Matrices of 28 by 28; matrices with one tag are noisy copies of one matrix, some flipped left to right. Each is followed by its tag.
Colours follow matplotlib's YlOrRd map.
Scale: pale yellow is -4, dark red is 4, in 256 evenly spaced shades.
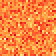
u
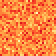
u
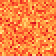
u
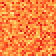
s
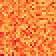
s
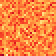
s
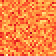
s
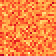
s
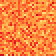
s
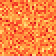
u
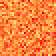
s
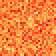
u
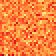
s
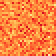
s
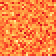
s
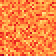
s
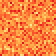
u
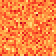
u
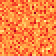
u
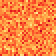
u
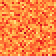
s
